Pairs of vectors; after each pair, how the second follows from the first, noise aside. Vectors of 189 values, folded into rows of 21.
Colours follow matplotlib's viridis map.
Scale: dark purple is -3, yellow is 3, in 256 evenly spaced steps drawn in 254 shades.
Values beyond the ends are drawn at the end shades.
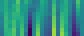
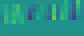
partly zeroed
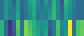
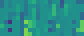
partly zeroed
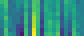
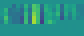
partly zeroed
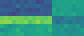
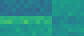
shrunk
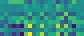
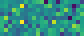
shuffled
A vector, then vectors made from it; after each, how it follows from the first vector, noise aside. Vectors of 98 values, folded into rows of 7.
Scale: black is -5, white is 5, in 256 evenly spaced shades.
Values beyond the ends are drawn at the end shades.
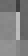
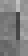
negated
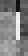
scaled up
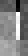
scaled up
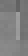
shrunk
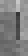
negated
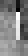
scaled up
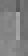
shrunk
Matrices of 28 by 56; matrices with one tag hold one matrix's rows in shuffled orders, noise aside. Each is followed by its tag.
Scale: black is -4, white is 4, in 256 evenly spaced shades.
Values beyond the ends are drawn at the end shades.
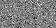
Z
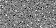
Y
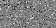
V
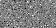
V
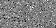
V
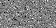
V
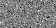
Y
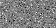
Y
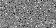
Y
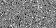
Z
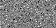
Y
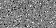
V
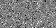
Z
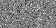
Z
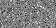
Z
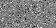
Z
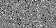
Z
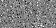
Z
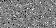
V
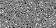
Y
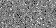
Z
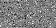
V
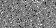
Z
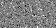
Z
